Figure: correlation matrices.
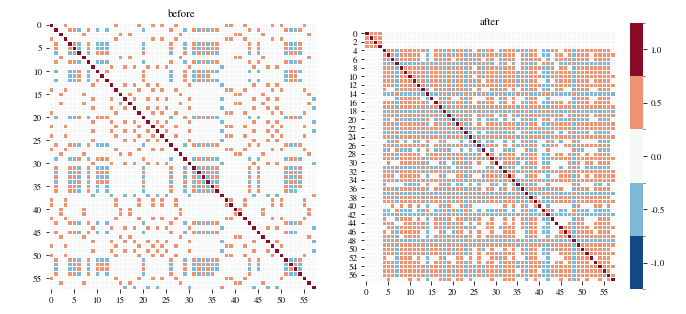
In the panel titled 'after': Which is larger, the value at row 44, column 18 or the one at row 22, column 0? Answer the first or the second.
the second
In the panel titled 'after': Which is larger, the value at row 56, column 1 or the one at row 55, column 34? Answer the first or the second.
the second
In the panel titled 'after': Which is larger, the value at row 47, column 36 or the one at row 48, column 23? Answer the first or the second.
the second
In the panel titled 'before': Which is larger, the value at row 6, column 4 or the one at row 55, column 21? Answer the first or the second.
the second
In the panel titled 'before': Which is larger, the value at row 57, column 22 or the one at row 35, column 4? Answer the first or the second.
the second
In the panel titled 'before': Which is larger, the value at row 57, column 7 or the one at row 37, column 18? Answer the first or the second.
the first
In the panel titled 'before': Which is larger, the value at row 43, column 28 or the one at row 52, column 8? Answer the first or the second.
the first
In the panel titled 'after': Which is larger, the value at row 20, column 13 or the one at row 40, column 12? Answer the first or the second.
the second
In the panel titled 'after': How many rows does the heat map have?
58
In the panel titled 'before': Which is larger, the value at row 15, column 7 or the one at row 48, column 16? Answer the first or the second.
the first
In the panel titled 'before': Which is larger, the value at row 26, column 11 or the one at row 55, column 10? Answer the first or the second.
the second
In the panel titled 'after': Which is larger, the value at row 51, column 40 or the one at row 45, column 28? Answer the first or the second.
the second
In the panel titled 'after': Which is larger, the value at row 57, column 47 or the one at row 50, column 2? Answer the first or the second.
the first
